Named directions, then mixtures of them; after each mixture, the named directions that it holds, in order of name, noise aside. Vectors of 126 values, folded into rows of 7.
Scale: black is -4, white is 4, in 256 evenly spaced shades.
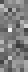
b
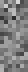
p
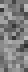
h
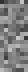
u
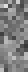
h, p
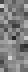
b, h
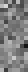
h, p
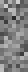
p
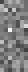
b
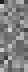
b, u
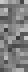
u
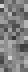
b, h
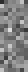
b, u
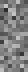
p, u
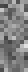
h, p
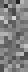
p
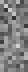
b, p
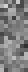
h, p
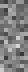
p, u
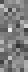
b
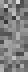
p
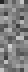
b, u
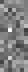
b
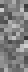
h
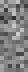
h, p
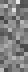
b, p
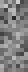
p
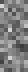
b, h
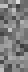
b, p
